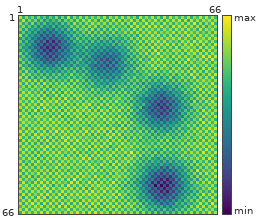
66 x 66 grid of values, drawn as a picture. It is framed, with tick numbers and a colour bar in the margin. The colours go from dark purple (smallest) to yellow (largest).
Dips: four. Slope: none. Average level on the scale: 70%. Seam: none.
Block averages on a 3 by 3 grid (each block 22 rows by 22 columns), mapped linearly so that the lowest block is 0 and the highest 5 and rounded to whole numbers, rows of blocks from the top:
0 2 5
5 3 2
5 4 1
